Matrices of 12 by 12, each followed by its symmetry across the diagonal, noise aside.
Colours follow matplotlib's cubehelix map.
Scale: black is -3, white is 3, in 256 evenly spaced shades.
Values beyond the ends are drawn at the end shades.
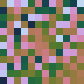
antisymmetric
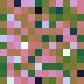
neither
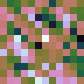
antisymmetric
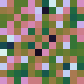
symmetric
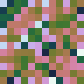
symmetric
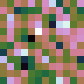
antisymmetric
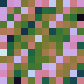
symmetric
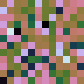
neither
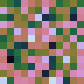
neither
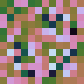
symmetric
